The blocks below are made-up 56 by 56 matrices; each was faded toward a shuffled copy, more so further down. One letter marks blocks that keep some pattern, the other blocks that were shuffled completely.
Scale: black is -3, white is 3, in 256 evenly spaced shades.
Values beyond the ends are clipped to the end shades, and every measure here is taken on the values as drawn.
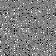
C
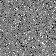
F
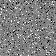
F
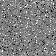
F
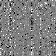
C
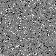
F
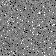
F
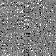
C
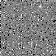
C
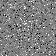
F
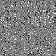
C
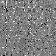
C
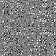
C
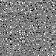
C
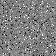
F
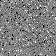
F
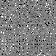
C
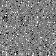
C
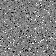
F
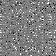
C
